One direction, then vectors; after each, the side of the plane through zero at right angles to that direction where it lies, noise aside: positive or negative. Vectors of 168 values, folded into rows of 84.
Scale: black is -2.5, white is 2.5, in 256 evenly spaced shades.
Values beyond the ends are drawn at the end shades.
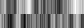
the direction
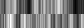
negative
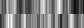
negative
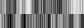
positive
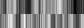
negative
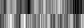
negative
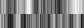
positive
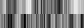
positive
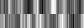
negative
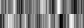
negative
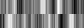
negative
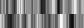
positive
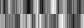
negative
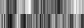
positive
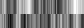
positive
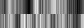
negative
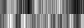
negative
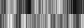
negative
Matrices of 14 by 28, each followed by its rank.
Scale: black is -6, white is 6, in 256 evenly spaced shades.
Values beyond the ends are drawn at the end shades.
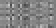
two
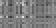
two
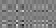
one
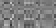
two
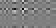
one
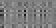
two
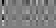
one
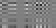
one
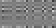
one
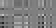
one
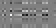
one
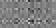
two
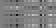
one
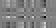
one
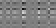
one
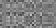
two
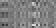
two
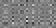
two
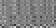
two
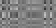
one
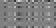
one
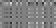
one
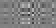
one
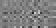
two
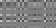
one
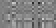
two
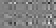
two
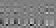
two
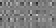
two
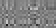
two
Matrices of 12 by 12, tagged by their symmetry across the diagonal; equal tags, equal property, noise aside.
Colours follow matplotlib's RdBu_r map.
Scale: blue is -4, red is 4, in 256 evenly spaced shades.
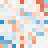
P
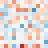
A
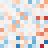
P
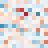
A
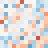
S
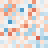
S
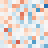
A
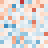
A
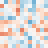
P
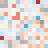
S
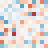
S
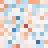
A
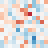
A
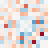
S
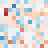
A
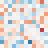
P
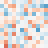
P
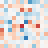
P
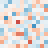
A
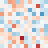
A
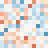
P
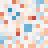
S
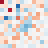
S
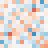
S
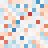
P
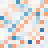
S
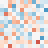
P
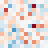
A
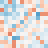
S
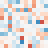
P
